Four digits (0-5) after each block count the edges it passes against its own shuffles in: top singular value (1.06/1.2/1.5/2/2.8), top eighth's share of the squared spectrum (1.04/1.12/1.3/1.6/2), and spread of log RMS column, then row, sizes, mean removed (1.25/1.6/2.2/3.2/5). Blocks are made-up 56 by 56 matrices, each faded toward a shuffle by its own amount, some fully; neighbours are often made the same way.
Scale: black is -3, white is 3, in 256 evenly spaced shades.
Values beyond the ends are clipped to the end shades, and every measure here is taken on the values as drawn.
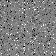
2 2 1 0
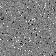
0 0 0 0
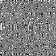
3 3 1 2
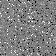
2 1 0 1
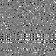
4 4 1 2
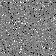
2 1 0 0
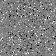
0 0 0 0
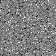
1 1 0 0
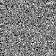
3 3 1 1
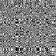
4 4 2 3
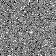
2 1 0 0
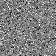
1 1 0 0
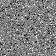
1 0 0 0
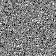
0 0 0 0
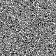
1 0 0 0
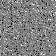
1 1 0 0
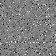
2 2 0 1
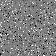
0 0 0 0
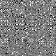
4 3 2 2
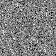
2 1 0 0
